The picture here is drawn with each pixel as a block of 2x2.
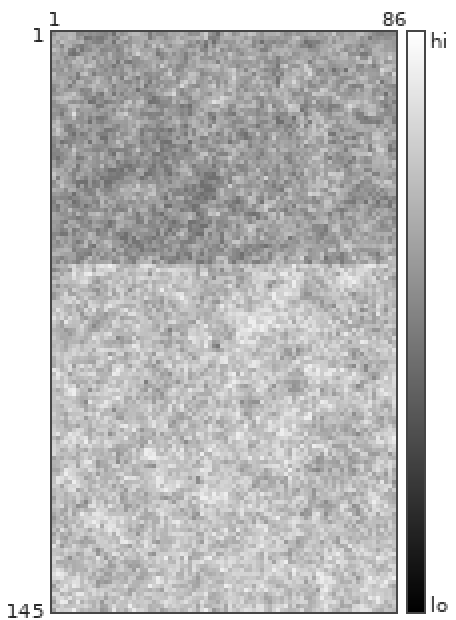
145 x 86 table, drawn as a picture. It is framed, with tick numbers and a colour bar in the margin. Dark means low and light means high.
Histogram: bell-shaped. Seam: horizontal, 40% of the way down, the bottom part higher. Average level on the scale: 70%.
